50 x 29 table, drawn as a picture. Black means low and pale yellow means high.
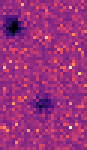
No single row or column stands out from its neighbours. There are two dips. A few values lie far out on both sides of the bulk. The top left is the ninth with the lowest average.
